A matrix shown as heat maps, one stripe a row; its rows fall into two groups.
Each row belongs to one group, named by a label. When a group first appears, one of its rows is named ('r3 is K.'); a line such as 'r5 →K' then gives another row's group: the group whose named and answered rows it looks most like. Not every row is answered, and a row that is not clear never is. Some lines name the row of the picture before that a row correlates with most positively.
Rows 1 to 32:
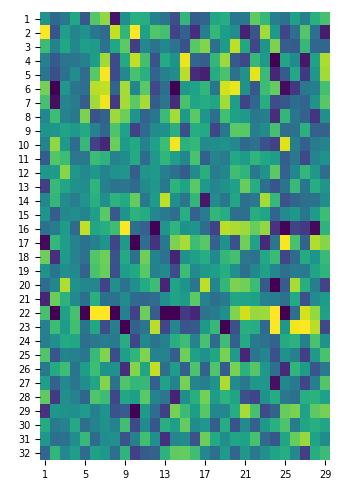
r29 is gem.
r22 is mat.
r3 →mat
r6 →mat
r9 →mat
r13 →gem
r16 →mat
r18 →mat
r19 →mat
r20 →gem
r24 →gem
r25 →mat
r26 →gem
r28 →mat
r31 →gem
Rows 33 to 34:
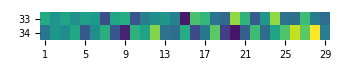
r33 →mat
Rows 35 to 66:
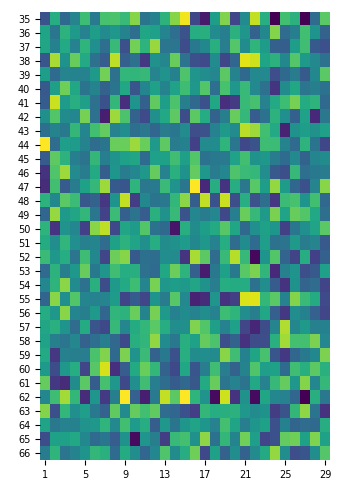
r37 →gem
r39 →mat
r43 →mat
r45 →gem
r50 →mat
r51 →gem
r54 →gem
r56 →gem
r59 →mat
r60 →mat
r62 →gem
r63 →gem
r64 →mat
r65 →gem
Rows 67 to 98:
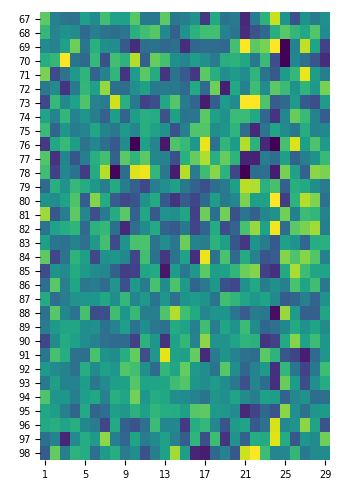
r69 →mat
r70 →gem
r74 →gem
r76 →gem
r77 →mat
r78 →mat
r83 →mat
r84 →gem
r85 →gem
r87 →mat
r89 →gem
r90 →gem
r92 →mat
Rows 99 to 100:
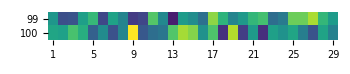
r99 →gem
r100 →gem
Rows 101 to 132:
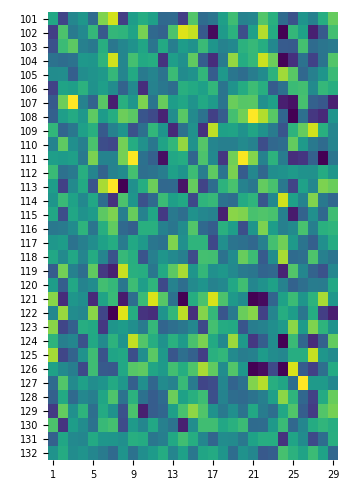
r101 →mat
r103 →gem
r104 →mat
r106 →gem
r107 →gem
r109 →gem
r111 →mat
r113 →mat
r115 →mat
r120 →mat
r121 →mat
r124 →mat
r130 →mat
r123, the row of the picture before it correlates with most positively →99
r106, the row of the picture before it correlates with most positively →99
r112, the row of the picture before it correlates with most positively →100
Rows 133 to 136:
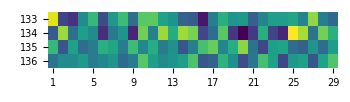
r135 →mat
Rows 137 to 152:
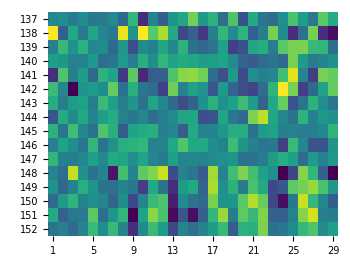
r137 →gem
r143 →mat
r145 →mat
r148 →gem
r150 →gem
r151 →gem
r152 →gem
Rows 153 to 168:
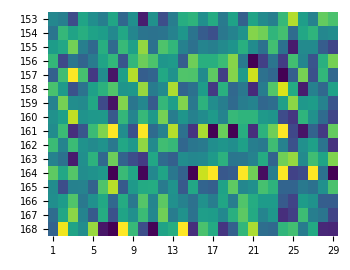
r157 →gem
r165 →mat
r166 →gem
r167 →gem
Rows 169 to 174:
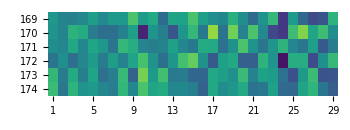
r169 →mat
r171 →mat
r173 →gem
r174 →gem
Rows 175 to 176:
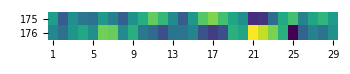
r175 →mat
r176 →mat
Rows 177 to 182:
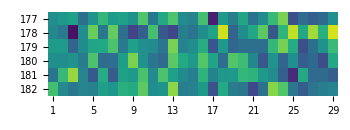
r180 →mat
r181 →gem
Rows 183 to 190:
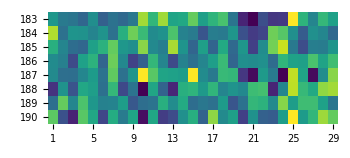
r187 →mat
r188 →gem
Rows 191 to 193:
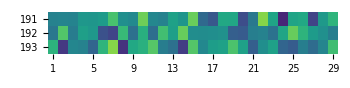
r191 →mat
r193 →mat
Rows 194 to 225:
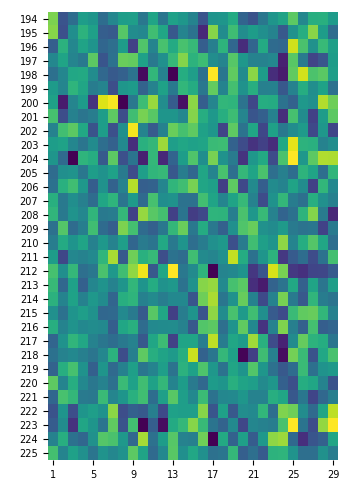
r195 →gem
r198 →gem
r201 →mat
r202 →gem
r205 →gem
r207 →mat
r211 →mat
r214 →mat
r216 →mat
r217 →gem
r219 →gem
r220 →gem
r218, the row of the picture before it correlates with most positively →191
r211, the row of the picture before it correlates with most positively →193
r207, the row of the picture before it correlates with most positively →193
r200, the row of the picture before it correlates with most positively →193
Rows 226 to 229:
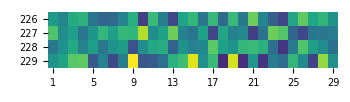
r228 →gem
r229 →gem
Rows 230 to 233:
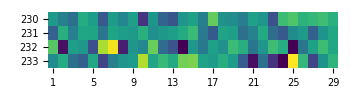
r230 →gem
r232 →mat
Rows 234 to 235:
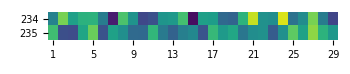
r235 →gem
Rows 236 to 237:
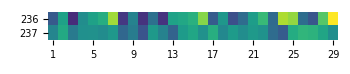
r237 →gem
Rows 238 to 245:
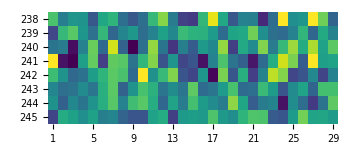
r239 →gem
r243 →mat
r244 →mat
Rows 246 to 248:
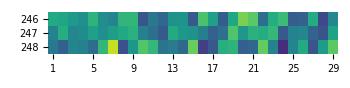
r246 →mat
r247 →mat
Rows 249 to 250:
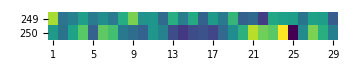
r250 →mat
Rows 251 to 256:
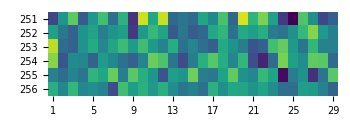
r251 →gem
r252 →gem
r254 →mat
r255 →mat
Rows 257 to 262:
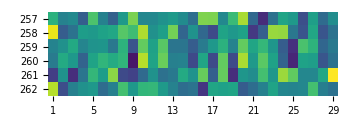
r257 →mat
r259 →gem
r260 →gem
